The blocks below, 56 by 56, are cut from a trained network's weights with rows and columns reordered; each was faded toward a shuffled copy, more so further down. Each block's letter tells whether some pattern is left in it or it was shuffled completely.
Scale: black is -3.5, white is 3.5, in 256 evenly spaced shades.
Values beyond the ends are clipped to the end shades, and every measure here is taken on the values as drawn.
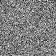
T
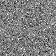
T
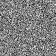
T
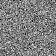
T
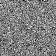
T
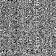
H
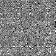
H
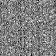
H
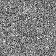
H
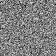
T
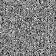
H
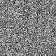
H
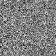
H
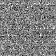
H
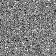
T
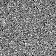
T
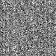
H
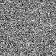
H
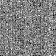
H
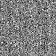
H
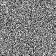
T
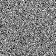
T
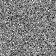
T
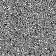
T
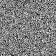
T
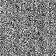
H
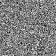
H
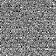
H
